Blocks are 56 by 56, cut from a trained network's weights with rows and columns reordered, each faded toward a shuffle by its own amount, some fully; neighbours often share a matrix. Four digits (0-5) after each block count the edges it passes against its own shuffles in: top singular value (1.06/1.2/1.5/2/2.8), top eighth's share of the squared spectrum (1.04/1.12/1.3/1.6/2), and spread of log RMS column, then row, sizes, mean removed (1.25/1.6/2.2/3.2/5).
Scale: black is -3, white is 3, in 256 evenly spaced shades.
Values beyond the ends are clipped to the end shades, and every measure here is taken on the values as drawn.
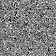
0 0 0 0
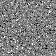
0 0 0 0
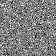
0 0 0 0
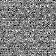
2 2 2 0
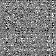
2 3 3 0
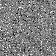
0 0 0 0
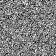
1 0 0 0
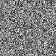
3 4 2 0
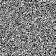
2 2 0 0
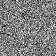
1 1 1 0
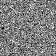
0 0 0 0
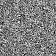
0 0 0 0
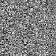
3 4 2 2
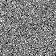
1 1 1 0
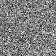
1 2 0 0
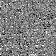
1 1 0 0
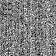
2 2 0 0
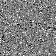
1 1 0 0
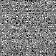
2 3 2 0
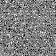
1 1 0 0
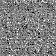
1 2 1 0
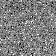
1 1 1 0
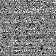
3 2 2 1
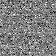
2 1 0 0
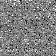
1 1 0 0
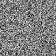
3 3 1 0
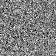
1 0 0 0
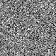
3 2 1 0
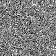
1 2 0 0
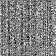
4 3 1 2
